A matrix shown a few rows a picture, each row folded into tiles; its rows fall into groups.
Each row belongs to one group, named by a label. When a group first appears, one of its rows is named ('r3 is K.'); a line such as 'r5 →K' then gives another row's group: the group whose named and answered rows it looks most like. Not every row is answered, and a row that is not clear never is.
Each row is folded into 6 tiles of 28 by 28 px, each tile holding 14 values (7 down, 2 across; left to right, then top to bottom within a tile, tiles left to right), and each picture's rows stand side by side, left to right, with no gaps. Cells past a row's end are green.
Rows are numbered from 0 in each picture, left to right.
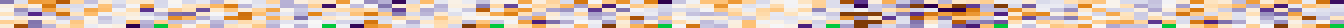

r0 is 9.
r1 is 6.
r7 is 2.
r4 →9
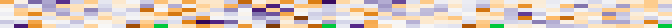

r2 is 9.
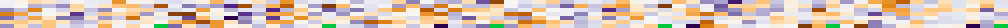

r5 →9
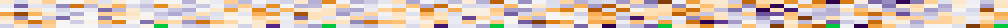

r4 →2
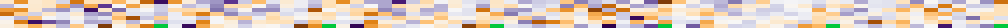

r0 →2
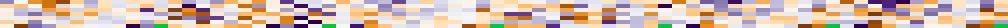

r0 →9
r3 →6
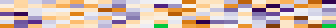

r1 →2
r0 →6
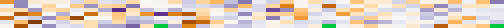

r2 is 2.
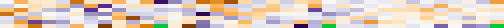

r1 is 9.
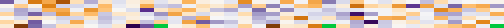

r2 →6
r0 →9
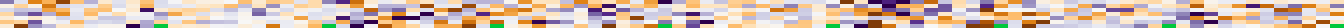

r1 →2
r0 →9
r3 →2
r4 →6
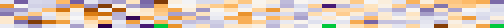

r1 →6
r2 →2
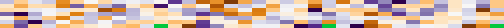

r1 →9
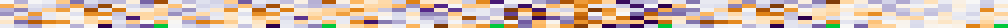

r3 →6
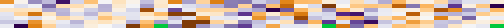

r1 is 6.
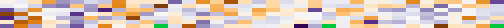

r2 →2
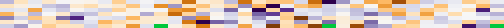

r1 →2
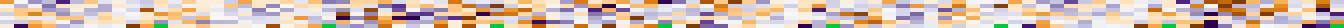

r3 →2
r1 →2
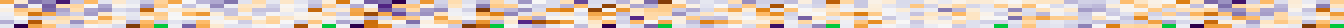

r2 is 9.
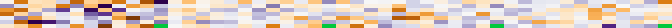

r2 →6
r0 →2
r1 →2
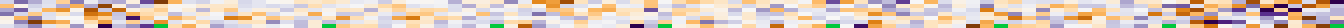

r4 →2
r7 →2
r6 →6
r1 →6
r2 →6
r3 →9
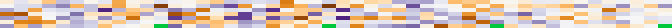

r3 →6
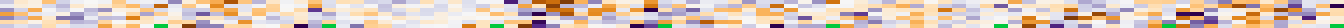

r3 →9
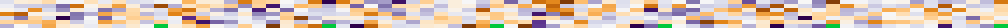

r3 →9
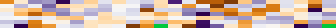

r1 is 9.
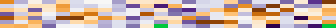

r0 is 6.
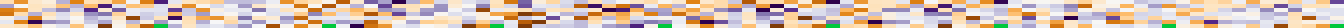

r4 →2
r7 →2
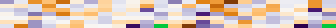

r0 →9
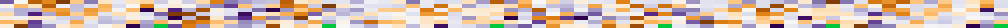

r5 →9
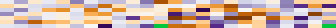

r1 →6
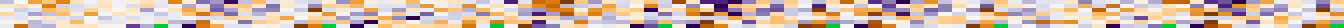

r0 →9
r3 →9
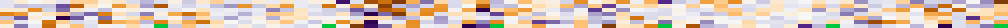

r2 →9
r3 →2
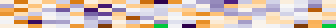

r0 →2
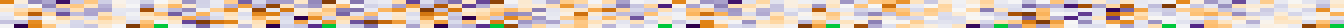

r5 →9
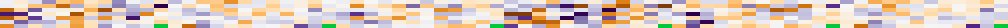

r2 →6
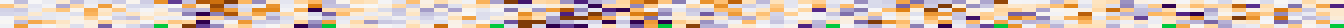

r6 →6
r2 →2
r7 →6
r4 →9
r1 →9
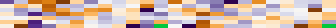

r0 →9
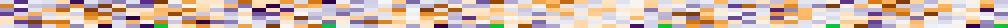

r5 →9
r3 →9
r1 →2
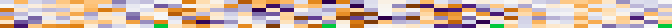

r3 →6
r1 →2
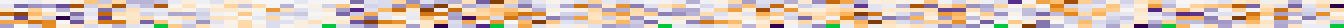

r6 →9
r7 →6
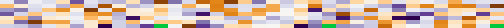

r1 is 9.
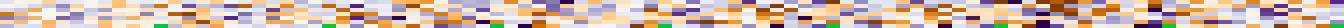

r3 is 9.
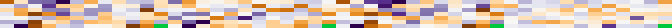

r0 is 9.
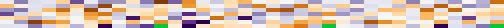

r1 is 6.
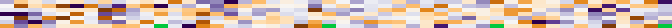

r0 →6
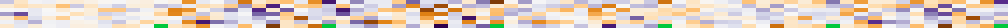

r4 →2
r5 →2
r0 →6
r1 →2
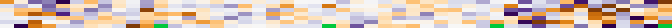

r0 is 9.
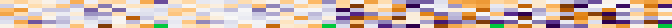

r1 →2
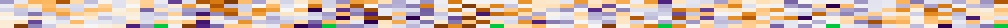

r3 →2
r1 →9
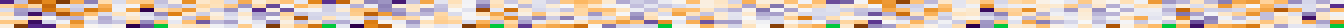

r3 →6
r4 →2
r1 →2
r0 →9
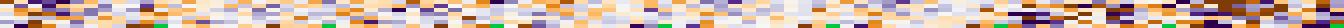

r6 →6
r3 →9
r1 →2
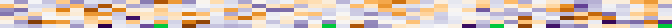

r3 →6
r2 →9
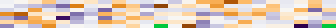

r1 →9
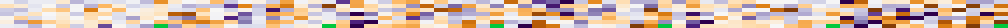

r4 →6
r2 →6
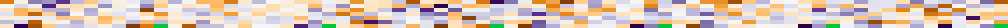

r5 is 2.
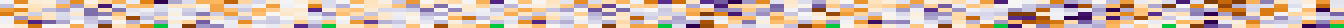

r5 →2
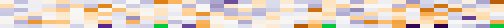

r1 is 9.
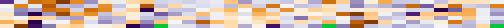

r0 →9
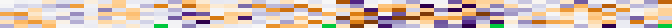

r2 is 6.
